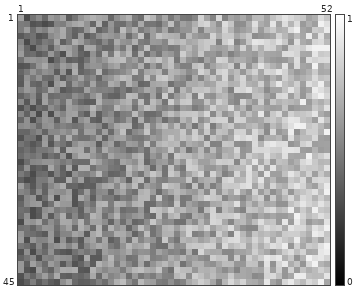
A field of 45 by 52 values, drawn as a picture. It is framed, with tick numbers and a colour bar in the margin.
No row or column stands out. On average the colour sits 60% of the way up the scale. There is an overall slope up to the right. No regular stripes run through it.
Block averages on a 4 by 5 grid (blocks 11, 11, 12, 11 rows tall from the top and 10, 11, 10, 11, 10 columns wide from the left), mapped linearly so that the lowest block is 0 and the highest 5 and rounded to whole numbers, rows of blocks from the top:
0 1 2 4 5 / 0 1 3 4 5 / 0 1 2 4 5 / 0 1 2 4 5
